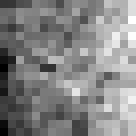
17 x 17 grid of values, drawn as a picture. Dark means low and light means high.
Histogram: bell-shaped. Slope: up to the right. Stripes: none. Ninth with the lowest average: bottom left.
